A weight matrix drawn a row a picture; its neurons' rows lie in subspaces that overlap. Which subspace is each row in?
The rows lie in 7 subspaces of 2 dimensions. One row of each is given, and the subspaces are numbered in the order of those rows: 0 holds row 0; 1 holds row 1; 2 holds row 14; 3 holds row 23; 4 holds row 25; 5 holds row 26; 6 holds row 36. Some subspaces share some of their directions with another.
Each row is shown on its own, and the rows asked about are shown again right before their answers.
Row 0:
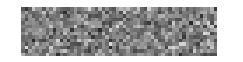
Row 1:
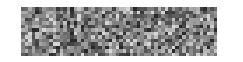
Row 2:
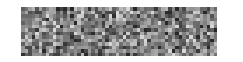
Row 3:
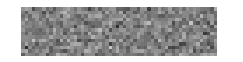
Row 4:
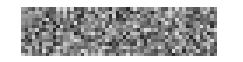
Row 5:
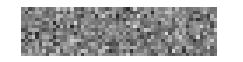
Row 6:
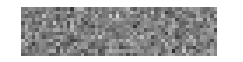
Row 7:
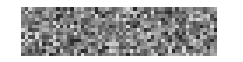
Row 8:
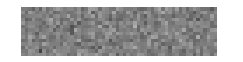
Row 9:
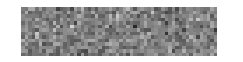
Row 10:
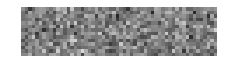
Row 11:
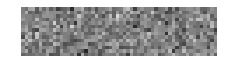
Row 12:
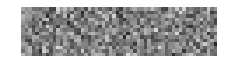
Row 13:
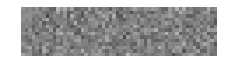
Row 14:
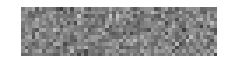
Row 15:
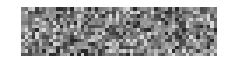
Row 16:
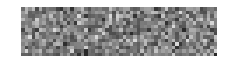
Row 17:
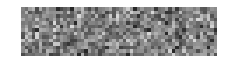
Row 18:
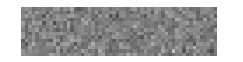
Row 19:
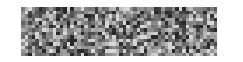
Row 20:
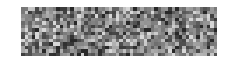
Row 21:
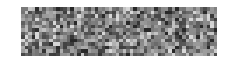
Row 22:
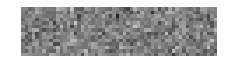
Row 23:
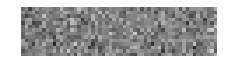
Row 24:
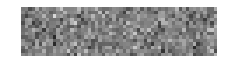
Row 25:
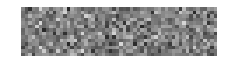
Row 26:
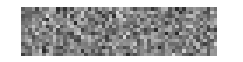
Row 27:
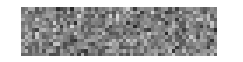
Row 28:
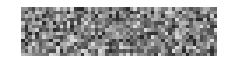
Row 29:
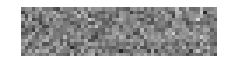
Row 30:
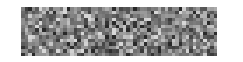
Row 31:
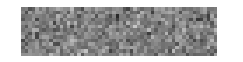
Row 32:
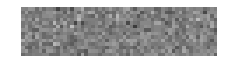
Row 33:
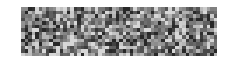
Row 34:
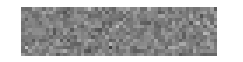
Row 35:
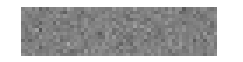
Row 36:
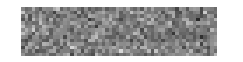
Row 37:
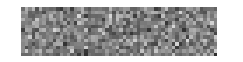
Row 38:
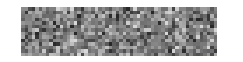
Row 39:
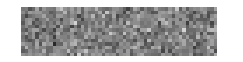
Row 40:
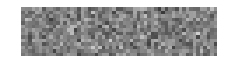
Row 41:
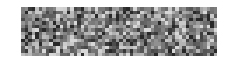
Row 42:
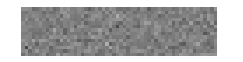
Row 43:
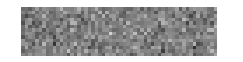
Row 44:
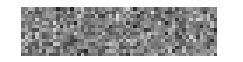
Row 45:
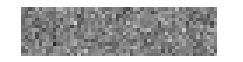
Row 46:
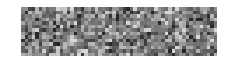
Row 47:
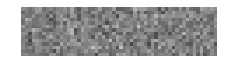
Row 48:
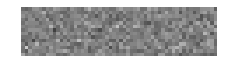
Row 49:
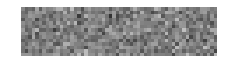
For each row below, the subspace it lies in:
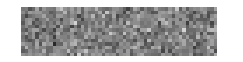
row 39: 3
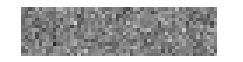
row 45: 3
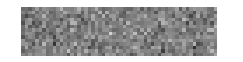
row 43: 3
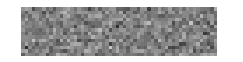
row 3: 0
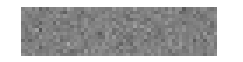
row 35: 4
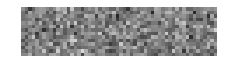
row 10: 4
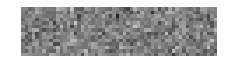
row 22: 1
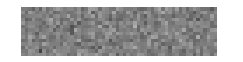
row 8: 1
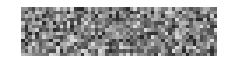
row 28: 3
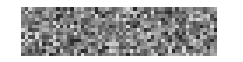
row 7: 2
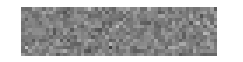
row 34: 0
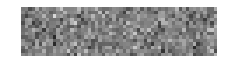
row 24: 3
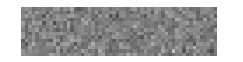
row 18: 3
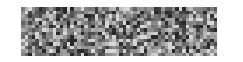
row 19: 4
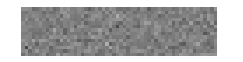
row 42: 0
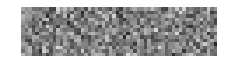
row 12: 5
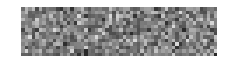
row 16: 2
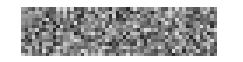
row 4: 5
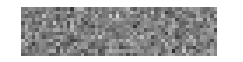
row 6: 3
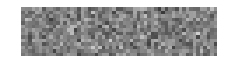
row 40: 1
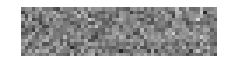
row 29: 6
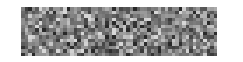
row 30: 4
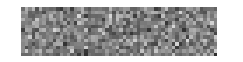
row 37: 2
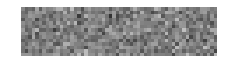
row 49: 2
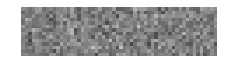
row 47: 1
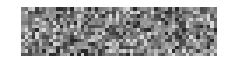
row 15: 6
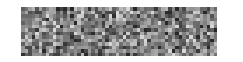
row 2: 5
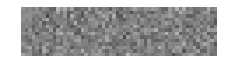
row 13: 5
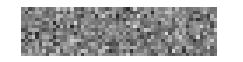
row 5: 2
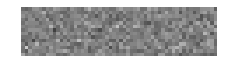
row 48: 0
